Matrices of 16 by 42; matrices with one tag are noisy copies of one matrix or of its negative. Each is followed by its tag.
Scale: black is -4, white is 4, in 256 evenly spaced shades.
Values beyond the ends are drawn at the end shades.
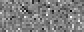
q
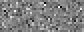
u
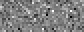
q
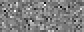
u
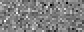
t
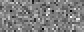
q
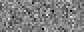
q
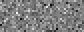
t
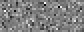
u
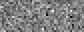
q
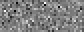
u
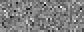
u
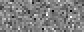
q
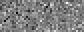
t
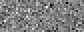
t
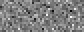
q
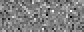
q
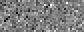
t
